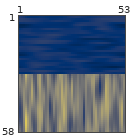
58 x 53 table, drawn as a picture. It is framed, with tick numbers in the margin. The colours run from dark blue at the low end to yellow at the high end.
It is made of 2 by 1 panels. Panel 1,1: very low, streaked across, faint in contrast. Panel 2,1: middling, streaked downward, strong in contrast.
